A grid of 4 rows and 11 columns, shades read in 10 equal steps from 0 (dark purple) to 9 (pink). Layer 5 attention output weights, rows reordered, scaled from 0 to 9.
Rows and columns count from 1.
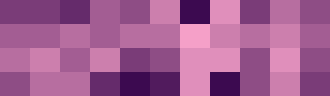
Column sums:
18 21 19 19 13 18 25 23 17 28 16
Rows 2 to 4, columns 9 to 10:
6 7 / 4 8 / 4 7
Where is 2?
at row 1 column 3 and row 4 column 4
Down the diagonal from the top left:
3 5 5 2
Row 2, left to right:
5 5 6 5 6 6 9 7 6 7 5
